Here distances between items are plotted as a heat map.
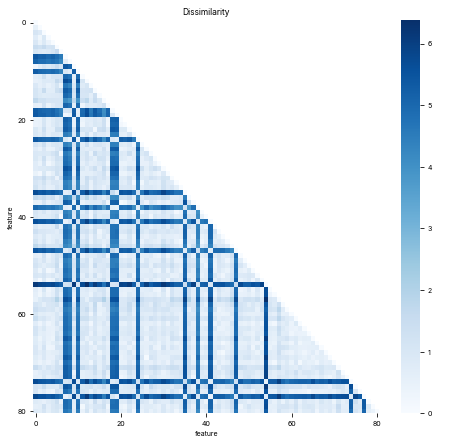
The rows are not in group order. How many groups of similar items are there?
2
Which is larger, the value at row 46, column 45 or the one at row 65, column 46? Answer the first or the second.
the second
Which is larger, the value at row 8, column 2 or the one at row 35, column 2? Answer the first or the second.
the second
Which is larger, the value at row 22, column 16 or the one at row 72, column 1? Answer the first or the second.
the first
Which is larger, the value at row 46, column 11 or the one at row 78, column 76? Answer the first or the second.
the first
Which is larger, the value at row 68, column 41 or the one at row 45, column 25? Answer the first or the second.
the first
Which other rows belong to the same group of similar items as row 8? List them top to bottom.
7, 10, 18, 19, 24, 35, 38, 41, 47, 54, 74, 77
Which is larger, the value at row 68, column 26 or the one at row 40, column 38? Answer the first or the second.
the second
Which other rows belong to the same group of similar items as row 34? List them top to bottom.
0, 1, 2, 3, 4, 5, 6, 9, 11, 12, 13, 14, 15, 16, 17, 20, 21, 22, 23, 25, 26, 27, 28, 29, 30, 31, 32, 33, 36, 37, 39, 40, 42, 43, 44, 45, 46, 48, 49, 50, 51, 52, 53, 55, 56, 57, 58, 59, 60, 61, 62, 63, 64, 65, 66, 67, 68, 69, 70, 71, 72, 73, 75, 76, 78, 79, 80
